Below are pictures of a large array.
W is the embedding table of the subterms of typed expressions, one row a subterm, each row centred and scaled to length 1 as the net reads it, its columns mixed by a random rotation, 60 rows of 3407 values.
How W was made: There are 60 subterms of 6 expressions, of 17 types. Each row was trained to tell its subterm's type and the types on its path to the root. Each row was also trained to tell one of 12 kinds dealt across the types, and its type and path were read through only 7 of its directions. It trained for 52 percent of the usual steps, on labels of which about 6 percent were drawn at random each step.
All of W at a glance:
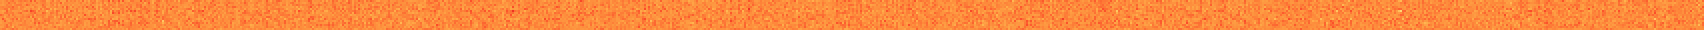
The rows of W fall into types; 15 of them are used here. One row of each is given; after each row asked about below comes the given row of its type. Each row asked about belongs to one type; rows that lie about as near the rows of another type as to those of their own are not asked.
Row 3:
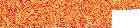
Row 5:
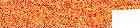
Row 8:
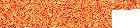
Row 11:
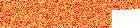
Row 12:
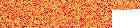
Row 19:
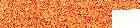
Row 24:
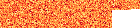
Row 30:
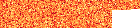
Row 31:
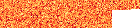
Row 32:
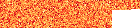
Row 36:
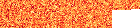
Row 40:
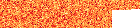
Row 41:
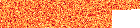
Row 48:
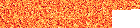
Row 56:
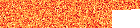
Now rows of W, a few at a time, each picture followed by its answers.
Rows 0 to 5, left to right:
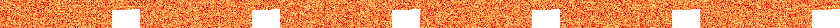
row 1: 8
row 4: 12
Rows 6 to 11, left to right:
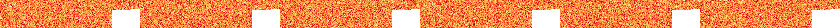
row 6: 32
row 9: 32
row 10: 36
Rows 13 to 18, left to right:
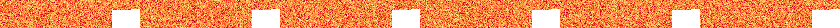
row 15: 8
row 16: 56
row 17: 48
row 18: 48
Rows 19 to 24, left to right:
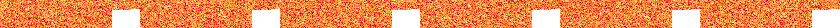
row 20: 8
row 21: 41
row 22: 11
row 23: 3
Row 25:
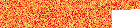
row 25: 56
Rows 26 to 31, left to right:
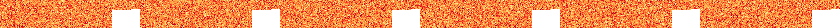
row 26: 3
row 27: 56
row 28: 56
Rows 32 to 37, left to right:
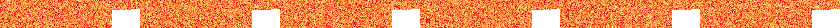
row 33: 36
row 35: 32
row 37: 36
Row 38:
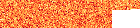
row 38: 36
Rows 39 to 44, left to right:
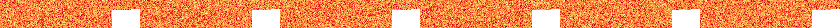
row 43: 8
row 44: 41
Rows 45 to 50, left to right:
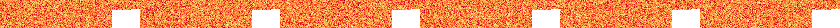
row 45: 3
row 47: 32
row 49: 5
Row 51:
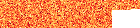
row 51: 19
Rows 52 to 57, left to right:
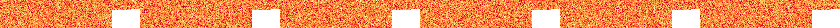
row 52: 5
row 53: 48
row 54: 3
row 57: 48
